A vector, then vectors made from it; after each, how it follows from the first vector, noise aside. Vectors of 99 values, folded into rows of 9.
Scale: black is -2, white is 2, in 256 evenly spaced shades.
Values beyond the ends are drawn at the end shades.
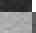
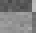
shrunk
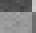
shrunk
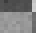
shrunk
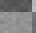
shrunk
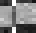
wrapped around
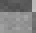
shrunk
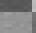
shrunk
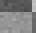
shrunk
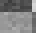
shrunk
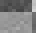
shrunk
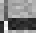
wrapped around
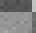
shrunk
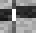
wrapped around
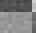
shrunk
